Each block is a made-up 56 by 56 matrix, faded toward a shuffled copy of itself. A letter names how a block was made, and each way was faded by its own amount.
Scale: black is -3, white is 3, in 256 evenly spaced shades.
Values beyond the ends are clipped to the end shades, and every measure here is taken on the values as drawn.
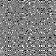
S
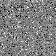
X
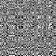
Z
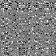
S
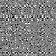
S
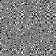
S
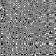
S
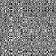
Z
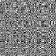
Z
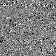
X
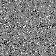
X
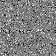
X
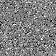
X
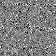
X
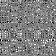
S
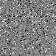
X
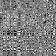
S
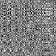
Z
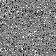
X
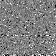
X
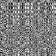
Z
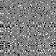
S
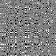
S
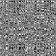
Z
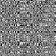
Z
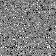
X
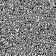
X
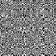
Z
